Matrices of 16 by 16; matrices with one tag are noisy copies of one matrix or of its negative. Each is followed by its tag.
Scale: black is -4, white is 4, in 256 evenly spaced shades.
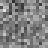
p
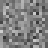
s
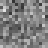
p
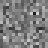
s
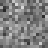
p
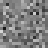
s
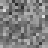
p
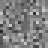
s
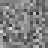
s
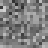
p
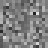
s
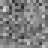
p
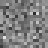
s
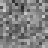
p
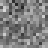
p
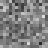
p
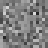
s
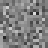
s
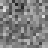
p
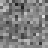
p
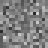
s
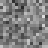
p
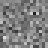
s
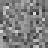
s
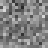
p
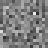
s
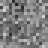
p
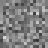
s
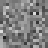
s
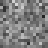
p
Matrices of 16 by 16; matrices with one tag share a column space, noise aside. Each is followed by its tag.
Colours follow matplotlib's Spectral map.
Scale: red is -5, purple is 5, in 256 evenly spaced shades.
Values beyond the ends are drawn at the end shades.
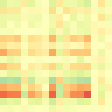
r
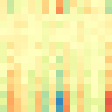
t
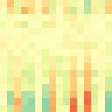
t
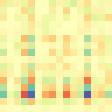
r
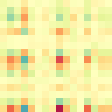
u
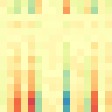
t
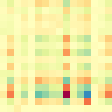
r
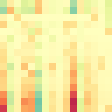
t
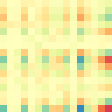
u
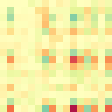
u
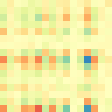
u
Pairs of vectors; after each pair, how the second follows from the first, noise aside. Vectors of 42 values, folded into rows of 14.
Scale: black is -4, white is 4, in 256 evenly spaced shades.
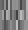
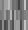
shuffled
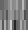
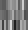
copied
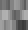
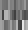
sign-scrambled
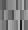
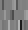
partly zeroed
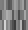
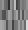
wrapped around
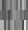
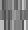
copied
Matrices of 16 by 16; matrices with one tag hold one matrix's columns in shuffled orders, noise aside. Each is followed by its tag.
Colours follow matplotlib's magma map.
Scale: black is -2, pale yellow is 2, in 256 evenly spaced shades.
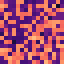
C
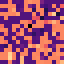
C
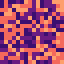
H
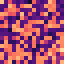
C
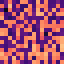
C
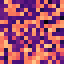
C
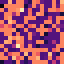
H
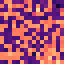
C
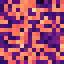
H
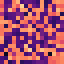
H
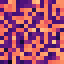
H
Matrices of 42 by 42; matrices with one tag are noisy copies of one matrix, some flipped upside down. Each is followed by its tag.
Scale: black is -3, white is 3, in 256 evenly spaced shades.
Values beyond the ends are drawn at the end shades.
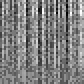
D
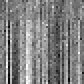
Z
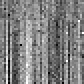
Z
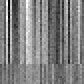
Z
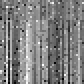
Z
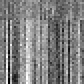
Z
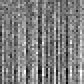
D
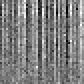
D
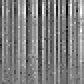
D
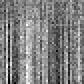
Z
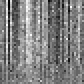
Z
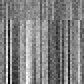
Z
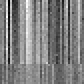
Z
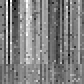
Z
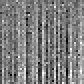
D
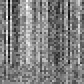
Z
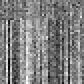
Z
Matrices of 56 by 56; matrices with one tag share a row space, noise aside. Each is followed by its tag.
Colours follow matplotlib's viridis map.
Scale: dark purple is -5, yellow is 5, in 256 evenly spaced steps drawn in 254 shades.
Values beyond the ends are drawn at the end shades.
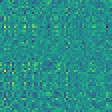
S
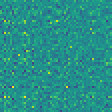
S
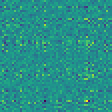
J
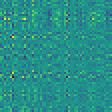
S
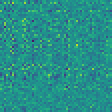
S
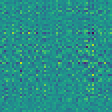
J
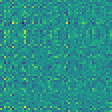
S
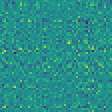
J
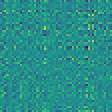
J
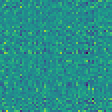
J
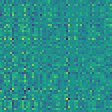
S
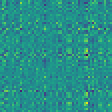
J
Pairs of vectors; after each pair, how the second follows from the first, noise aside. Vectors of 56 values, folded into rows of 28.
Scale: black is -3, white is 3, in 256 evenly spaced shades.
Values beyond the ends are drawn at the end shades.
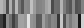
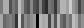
wrapped around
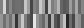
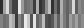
wrapped around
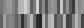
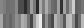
negated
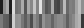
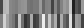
reversed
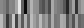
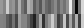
wrapped around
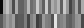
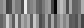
wrapped around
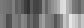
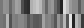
sign-scrambled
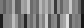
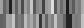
wrapped around
